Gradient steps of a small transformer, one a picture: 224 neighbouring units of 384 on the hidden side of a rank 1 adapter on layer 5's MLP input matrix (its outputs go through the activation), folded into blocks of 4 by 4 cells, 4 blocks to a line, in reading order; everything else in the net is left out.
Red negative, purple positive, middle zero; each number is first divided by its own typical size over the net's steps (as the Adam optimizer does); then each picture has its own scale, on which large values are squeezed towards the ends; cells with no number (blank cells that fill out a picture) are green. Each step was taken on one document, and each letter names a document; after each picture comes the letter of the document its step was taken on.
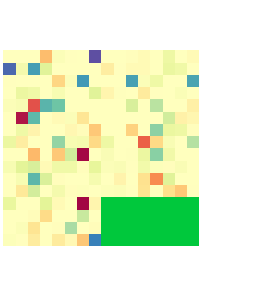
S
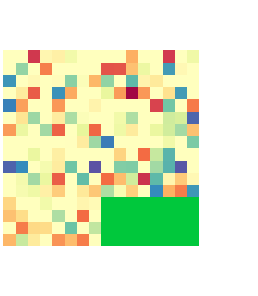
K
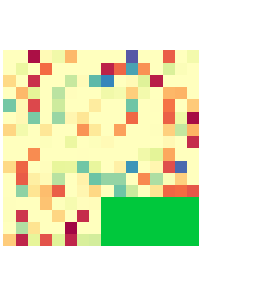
K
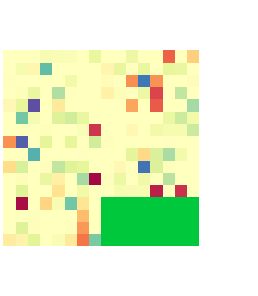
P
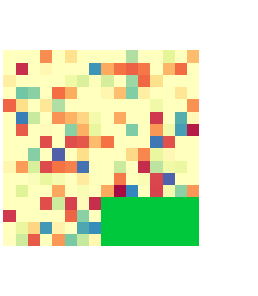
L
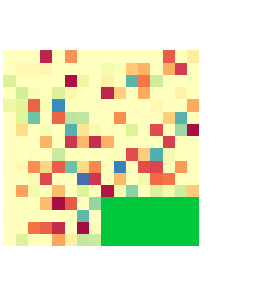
L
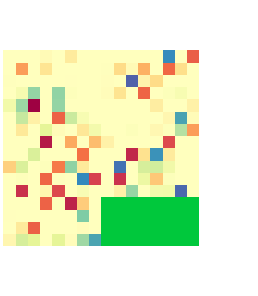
P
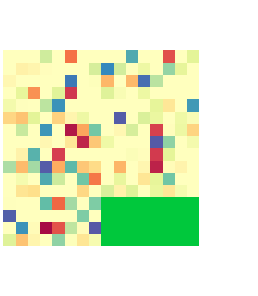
L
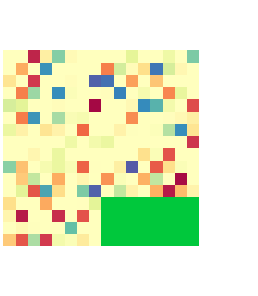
K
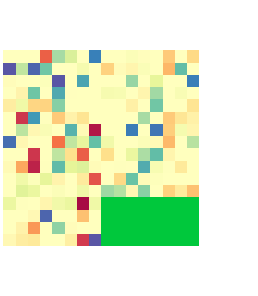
S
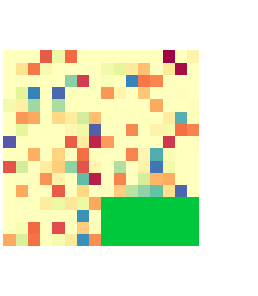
P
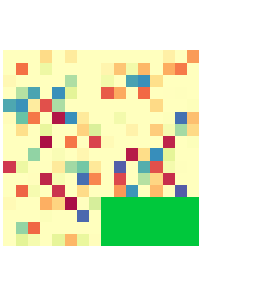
L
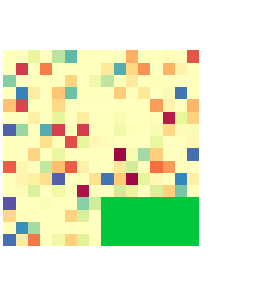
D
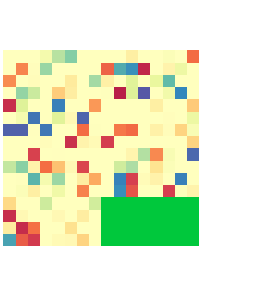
D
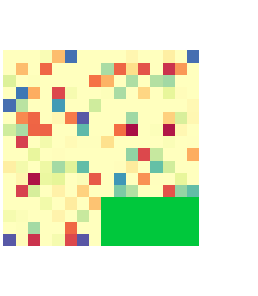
D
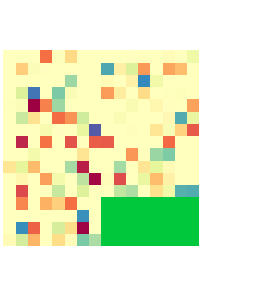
P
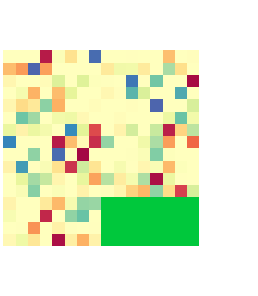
S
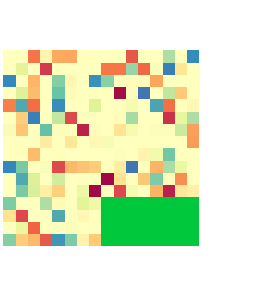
K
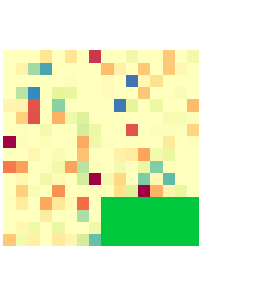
P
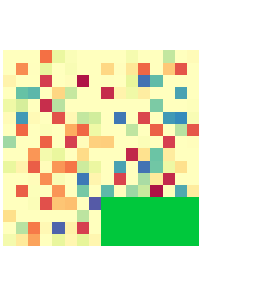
L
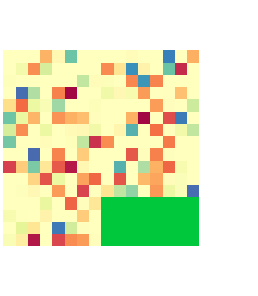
L
